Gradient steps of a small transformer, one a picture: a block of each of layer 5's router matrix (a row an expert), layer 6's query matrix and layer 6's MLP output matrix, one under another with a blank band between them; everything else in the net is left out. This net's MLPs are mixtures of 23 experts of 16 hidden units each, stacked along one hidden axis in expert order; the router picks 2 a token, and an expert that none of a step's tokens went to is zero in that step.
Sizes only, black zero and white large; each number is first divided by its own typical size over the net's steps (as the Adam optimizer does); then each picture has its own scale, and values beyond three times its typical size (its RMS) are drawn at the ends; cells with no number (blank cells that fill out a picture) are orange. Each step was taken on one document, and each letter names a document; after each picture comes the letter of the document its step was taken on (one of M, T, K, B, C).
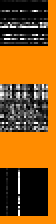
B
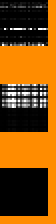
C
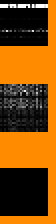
C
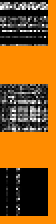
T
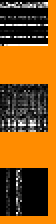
T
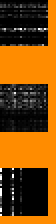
C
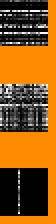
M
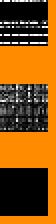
B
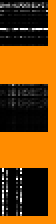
C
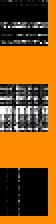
B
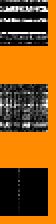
M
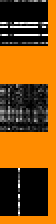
B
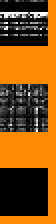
B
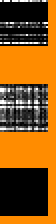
B
